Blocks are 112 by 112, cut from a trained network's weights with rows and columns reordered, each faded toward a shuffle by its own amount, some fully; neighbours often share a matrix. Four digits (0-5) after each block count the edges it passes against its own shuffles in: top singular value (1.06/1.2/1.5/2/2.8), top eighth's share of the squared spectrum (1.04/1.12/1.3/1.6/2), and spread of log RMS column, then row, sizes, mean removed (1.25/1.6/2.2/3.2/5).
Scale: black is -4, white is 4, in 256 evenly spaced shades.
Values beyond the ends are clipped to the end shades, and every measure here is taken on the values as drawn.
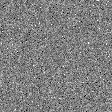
1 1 0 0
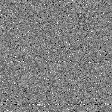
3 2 1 1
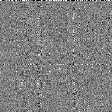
4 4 3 2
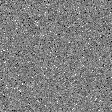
0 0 0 0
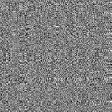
4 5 3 3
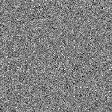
2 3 1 1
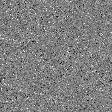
0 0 0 0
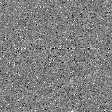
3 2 1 1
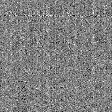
3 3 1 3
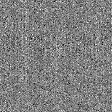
3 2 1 2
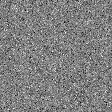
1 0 0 0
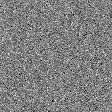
1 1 0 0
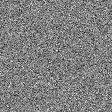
0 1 0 0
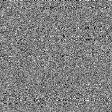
3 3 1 3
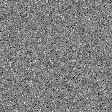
0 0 0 0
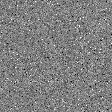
1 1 0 1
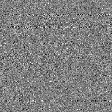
3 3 1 3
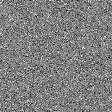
0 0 0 0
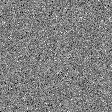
0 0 0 0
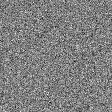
1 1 0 0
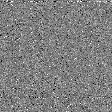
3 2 1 1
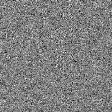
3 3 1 2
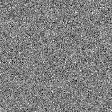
2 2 0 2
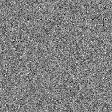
2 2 1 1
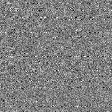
3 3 1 3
